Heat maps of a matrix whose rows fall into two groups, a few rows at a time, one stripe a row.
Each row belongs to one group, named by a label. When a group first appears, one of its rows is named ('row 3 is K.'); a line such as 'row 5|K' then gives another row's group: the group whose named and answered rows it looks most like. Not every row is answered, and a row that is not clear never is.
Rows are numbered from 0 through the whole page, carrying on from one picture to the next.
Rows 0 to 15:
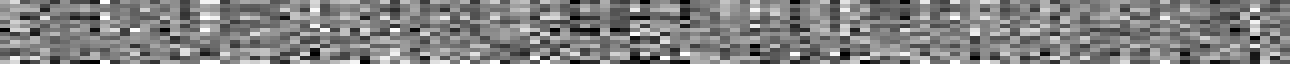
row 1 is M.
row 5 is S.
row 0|M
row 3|M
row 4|M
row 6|M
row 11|S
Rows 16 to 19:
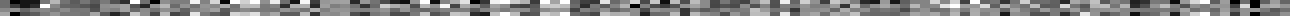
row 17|M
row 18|M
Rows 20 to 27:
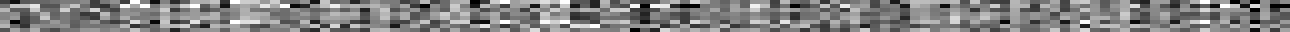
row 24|M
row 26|S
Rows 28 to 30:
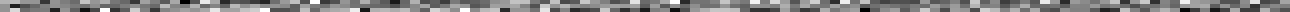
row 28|M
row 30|M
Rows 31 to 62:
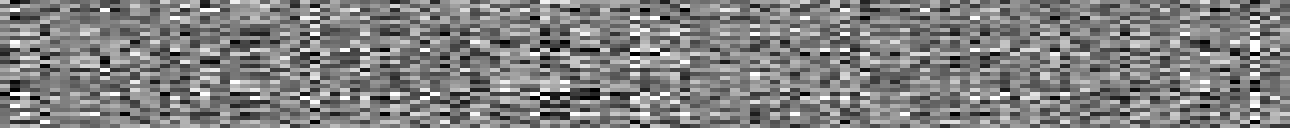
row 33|M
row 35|S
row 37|M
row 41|S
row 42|S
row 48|M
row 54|S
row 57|S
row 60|S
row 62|M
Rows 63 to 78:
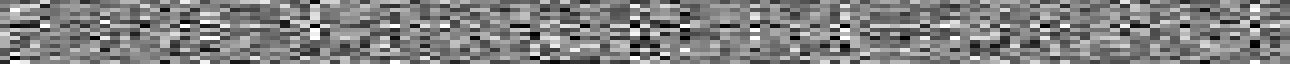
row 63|M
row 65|S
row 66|M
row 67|M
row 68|M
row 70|M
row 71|S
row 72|M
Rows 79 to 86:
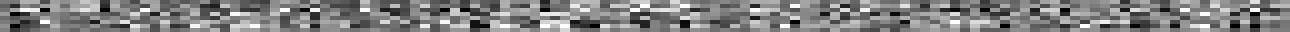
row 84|M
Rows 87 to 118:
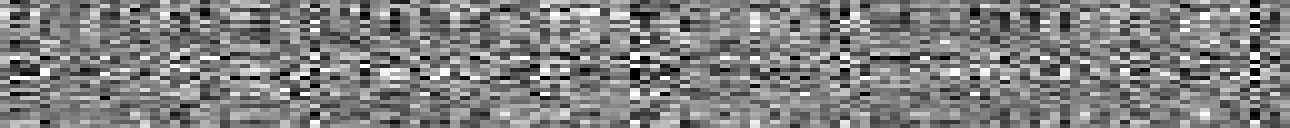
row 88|M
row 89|S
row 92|M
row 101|M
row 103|S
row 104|M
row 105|M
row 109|M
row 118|M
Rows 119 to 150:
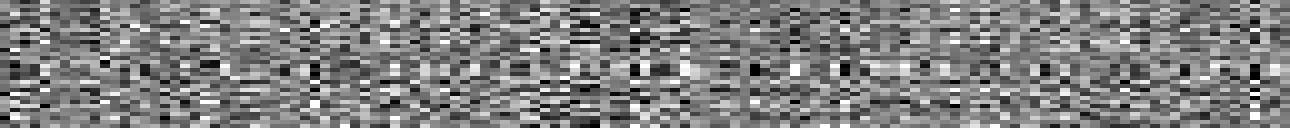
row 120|S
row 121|M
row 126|M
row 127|M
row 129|M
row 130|S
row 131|S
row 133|M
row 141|M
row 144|M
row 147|S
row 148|S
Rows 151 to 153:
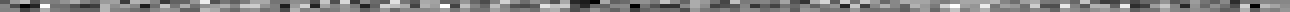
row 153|M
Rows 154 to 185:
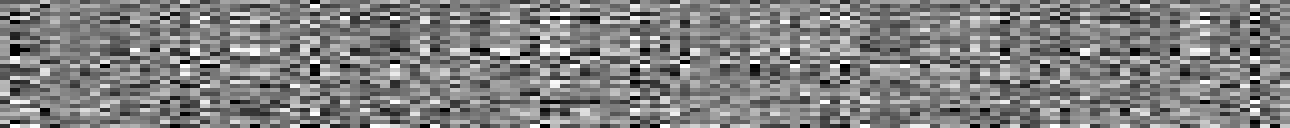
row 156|S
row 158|S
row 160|M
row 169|M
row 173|S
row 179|S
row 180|M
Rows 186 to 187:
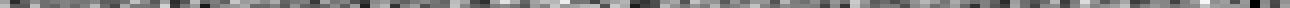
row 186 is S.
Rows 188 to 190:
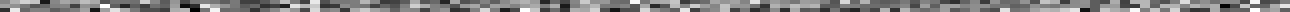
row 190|S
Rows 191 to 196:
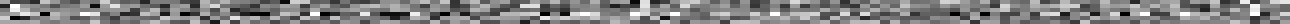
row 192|S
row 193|S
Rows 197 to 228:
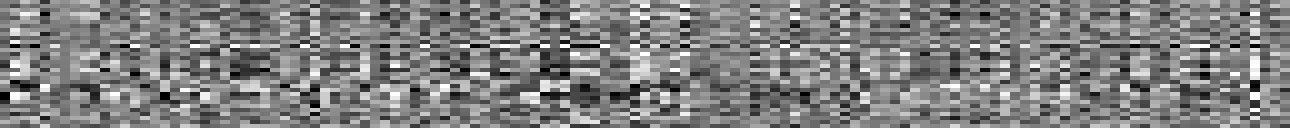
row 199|M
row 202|M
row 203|M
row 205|M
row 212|S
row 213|S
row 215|S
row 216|S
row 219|M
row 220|S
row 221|S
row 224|S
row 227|S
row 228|M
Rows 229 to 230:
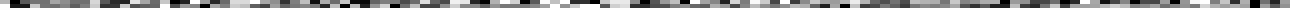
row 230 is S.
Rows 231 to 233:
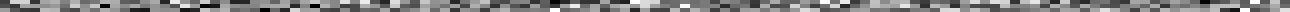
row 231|S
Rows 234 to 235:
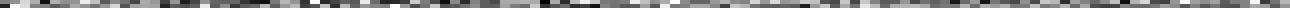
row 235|S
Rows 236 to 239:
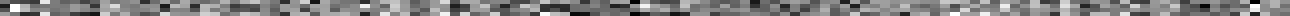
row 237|S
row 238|S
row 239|M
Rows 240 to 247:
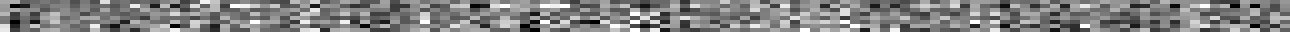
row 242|M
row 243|S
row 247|S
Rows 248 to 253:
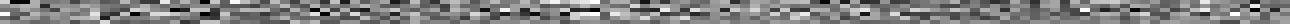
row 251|S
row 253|M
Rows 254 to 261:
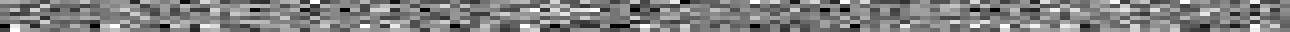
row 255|M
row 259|M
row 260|S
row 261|S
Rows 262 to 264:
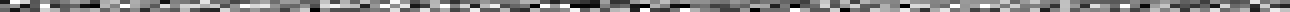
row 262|S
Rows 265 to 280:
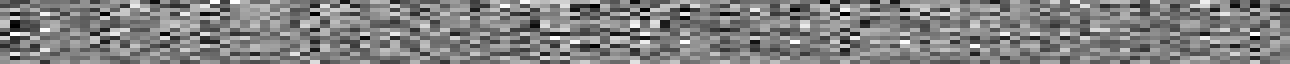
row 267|M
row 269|M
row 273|S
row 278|S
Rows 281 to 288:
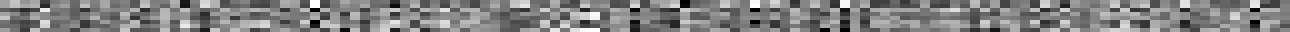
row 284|S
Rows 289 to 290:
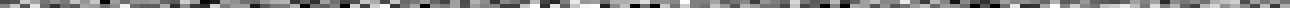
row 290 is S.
